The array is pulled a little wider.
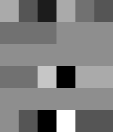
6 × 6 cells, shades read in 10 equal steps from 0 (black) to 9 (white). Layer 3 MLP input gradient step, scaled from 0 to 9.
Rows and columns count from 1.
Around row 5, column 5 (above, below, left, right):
6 3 5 5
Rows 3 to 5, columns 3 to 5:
5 5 5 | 7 0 6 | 5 5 5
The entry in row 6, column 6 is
3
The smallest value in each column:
4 3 0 0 3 3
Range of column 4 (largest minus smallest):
9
